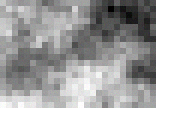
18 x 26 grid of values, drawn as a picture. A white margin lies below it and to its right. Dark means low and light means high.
The texture is blotchy. There is an overall slope up to the bottom left. The top right is the ninth with the lowest average. No regular stripes run through it.
